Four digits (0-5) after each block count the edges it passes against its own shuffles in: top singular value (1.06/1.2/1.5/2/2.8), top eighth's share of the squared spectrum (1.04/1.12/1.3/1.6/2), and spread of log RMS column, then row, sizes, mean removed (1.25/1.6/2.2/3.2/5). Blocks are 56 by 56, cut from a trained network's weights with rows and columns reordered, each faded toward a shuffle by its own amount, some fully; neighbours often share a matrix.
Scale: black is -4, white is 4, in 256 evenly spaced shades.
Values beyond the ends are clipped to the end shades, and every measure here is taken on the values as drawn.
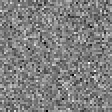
0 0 0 0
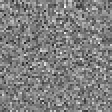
3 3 0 1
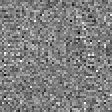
3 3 1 1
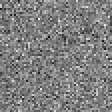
3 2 1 0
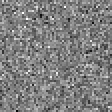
2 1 0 0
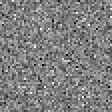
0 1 0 0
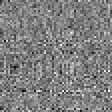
4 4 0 3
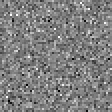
0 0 0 0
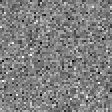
0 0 0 0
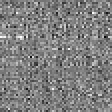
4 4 1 3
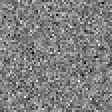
0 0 0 0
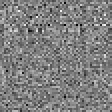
3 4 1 2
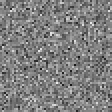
0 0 0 0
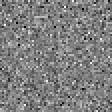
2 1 0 0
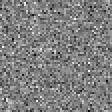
2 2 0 0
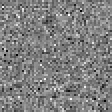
2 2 0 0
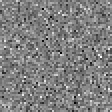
0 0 0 0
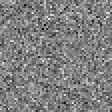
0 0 0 0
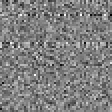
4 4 0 3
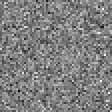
1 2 0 1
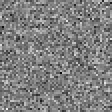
2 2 0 0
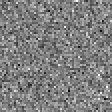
2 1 0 0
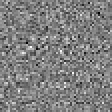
4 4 1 2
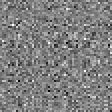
4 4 2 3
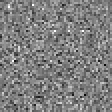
3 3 1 1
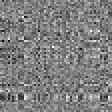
4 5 2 3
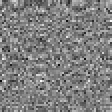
4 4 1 2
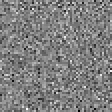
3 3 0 1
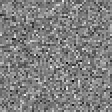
1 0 0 0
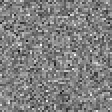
3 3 0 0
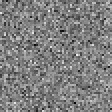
1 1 0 0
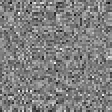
4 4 1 2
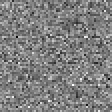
3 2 0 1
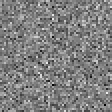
2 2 0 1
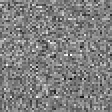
3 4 1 2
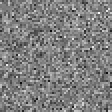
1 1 0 0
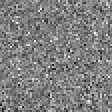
2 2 0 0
